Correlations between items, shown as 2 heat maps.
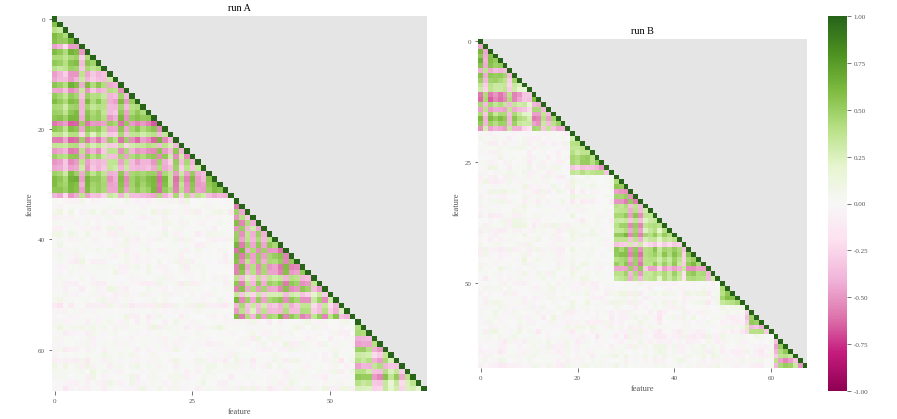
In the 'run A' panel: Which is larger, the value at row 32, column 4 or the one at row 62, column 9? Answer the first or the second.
the second
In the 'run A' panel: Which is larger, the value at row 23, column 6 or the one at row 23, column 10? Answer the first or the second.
the first
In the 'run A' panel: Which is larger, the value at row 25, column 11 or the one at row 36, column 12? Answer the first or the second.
the second
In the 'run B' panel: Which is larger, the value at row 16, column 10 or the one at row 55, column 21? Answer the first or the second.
the first
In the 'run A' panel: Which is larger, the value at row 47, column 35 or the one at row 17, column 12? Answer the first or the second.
the second
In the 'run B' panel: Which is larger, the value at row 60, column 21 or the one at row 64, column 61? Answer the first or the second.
the first
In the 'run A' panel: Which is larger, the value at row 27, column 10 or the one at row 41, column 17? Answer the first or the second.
the first
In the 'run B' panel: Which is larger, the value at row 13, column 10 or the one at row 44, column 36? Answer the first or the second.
the second
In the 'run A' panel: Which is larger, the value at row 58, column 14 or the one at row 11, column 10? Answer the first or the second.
the second
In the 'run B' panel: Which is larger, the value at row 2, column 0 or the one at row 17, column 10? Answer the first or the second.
the first
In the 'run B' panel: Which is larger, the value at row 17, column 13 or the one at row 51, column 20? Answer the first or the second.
the first
